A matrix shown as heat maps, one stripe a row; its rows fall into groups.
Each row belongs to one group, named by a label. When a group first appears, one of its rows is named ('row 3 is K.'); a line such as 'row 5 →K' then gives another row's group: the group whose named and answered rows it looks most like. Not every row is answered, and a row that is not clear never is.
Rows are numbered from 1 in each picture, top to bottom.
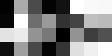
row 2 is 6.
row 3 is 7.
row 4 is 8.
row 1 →8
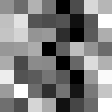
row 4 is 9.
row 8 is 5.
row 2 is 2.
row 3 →2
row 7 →2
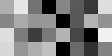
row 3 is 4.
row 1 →2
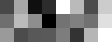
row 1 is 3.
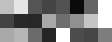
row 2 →8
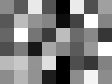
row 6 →9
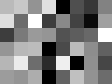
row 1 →7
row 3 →5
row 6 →9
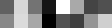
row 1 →3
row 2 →2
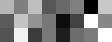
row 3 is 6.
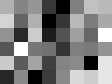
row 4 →6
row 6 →8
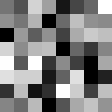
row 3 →8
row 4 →7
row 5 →4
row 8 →9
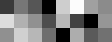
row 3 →7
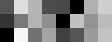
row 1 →2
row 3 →6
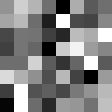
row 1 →7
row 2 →3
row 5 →9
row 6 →4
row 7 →6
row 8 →6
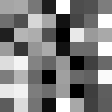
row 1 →3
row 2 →5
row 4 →5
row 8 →3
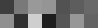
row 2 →5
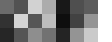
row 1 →5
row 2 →6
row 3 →8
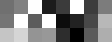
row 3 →2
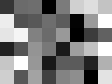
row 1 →8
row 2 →2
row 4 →8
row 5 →2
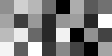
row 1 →7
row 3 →3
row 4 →4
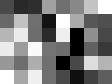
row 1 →8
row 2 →3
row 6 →4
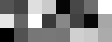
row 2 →4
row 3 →8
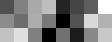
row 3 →2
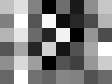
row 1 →2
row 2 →6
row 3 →3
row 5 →2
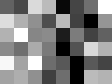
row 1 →5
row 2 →4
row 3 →7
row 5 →4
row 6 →2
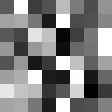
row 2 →3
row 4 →5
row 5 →3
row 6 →7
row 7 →7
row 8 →3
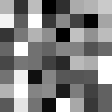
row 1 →9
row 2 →4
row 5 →8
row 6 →6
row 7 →7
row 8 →3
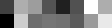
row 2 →6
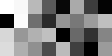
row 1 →7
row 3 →7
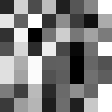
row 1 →6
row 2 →4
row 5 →4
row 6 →4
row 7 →5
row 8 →2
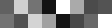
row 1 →3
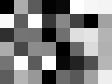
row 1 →8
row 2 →4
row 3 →8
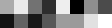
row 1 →3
